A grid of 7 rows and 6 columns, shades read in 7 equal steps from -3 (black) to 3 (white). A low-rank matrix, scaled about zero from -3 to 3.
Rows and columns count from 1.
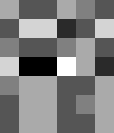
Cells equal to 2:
4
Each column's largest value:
2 2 2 3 1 2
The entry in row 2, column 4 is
-2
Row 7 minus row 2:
0 -1 -1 1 0 -1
